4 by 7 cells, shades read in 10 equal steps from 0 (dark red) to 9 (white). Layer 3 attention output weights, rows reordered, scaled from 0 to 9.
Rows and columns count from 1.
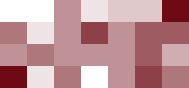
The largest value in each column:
9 9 5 9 7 7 6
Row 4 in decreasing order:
9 8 5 4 4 2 0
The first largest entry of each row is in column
1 2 7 4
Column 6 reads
7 3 3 2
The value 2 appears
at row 2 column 4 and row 4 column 6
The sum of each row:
45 30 33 32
